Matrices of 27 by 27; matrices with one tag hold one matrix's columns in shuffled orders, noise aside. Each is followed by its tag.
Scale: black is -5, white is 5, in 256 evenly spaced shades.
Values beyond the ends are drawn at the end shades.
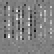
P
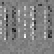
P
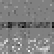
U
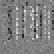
P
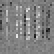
P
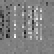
P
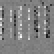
P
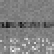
U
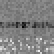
U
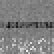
U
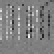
P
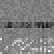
U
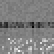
U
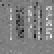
P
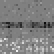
U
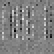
P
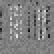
P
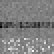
U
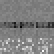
U
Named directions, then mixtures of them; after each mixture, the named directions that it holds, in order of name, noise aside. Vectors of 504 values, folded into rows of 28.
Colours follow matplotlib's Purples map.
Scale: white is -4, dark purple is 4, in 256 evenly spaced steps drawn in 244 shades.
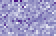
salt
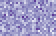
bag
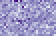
salt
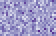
bag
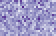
bag, salt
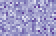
bag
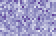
bag, salt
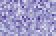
bag, salt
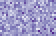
bag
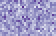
bag, salt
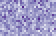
bag, salt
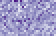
bag, salt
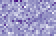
salt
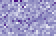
salt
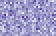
bag
